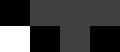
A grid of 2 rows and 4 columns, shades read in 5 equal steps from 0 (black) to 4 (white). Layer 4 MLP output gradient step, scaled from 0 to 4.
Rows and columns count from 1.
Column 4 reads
1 0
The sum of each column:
4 1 2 1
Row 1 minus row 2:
-4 1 0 1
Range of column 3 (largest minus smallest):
0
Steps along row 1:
up same same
